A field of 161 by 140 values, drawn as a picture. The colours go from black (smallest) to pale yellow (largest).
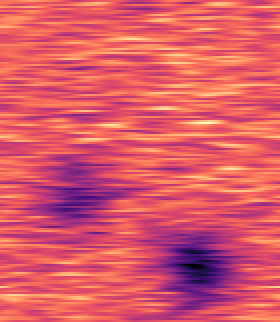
There are two dips. The bottom right is the ninth with the lowest average. Neither half mirrors the other. Most values sit high, with a long tail of low ones.
